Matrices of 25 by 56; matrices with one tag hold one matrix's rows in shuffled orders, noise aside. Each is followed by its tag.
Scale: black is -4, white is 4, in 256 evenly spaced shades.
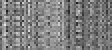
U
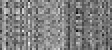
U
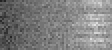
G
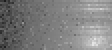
G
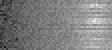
G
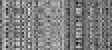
U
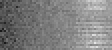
G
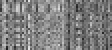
U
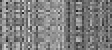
U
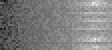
G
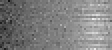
G
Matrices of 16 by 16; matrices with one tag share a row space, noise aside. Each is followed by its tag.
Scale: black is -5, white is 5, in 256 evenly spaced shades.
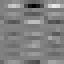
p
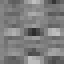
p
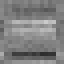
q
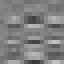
p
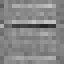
q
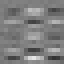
p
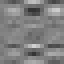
p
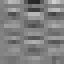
p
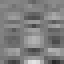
p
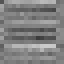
q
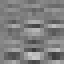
p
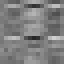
p
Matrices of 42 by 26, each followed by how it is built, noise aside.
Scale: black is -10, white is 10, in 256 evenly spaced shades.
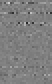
uneven rows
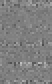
uneven rows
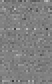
uneven rows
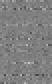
uneven rows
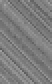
Toeplitz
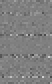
uneven rows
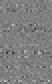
uneven rows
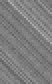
Toeplitz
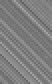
Toeplitz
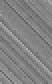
Toeplitz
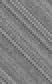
Toeplitz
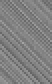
Toeplitz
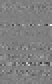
uneven rows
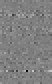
uneven rows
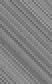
Toeplitz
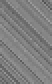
Toeplitz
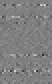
uneven rows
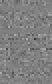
uneven rows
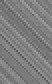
Toeplitz
